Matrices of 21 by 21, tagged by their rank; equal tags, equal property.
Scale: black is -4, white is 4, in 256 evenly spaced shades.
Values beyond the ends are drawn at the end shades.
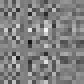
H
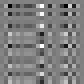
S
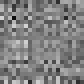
H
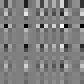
S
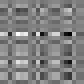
S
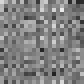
H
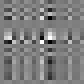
S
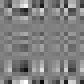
S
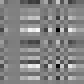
S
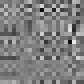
H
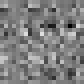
H
